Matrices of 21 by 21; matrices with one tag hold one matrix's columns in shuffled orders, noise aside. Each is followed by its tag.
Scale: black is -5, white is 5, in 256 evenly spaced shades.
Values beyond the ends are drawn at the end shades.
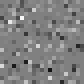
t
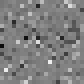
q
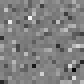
t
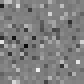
q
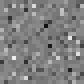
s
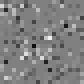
s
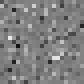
s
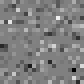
t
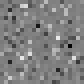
s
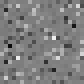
s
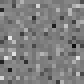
s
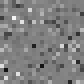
t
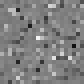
s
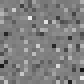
t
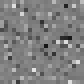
q
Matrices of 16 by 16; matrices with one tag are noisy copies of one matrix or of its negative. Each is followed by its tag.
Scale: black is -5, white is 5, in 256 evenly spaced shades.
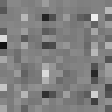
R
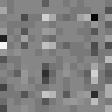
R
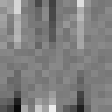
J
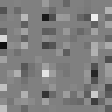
R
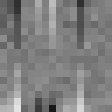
J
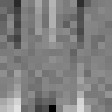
J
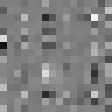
R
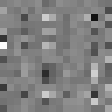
R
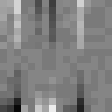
J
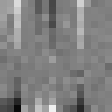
J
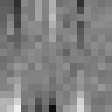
J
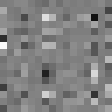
R
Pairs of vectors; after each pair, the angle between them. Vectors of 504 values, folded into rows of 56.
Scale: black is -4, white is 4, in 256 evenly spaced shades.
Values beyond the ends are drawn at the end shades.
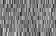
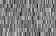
nearly parallel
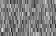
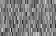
nearly parallel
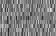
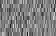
partly aligned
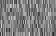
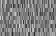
partly opposed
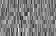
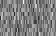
partly opposed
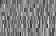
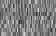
orthogonal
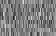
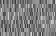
partly opposed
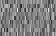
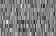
orthogonal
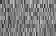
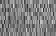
nearly parallel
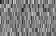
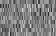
partly opposed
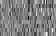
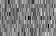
partly aligned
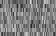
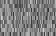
partly aligned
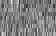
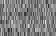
orthogonal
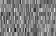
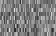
nearly parallel
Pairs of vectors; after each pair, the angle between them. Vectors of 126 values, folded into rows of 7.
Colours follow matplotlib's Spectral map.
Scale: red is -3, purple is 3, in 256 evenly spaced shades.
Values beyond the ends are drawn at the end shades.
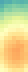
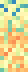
partly aligned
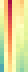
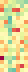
partly opposed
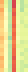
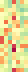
partly aligned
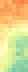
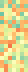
orthogonal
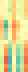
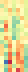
nearly opposite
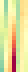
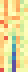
nearly opposite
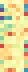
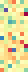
partly aligned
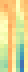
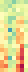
nearly opposite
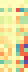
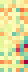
nearly opposite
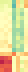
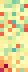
partly aligned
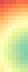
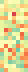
orthogonal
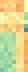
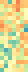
partly aligned
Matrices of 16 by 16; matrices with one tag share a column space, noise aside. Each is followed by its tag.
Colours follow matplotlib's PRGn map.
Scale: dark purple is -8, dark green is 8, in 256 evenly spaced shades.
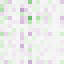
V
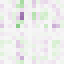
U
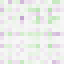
V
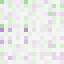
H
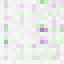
H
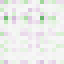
V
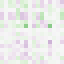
U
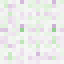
H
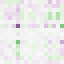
U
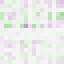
U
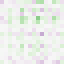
V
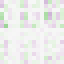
U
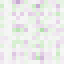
H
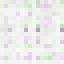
H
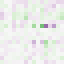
U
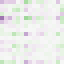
V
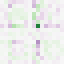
U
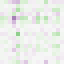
V
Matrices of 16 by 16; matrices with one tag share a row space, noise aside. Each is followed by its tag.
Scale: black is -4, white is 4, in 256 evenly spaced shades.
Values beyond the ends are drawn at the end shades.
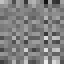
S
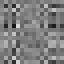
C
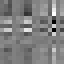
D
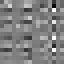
D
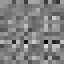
S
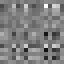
S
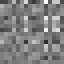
S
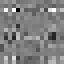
C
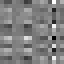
D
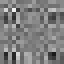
C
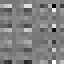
D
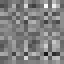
S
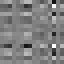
D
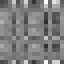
S
